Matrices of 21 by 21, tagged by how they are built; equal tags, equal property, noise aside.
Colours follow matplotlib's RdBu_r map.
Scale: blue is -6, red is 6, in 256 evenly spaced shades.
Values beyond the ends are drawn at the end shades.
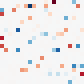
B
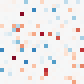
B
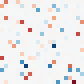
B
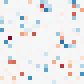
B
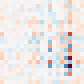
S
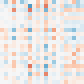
S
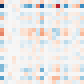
S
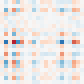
S
